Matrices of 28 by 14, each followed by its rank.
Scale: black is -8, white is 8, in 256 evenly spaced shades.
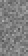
full rank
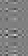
one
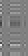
one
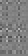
two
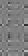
two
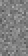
full rank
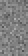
full rank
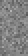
full rank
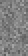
full rank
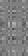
two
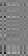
one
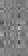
two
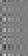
one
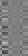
one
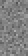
full rank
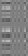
one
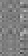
two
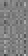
two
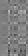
two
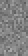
full rank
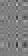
one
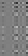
one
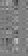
two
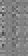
two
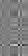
one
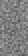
full rank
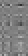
two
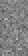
full rank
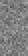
full rank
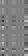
one
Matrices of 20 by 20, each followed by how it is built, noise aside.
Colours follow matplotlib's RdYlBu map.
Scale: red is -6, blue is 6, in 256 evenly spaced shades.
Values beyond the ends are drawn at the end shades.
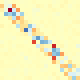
banded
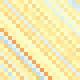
Toeplitz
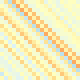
Toeplitz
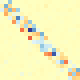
banded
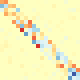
banded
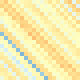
Toeplitz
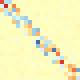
banded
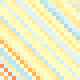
Toeplitz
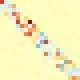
banded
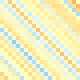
Toeplitz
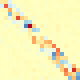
banded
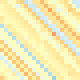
Toeplitz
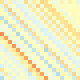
Toeplitz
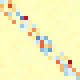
banded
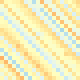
Toeplitz
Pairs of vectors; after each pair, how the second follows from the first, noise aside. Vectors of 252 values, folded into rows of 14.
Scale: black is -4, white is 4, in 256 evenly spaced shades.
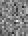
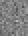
shrunk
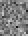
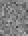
shrunk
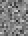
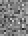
shuffled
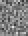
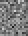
sign-scrambled
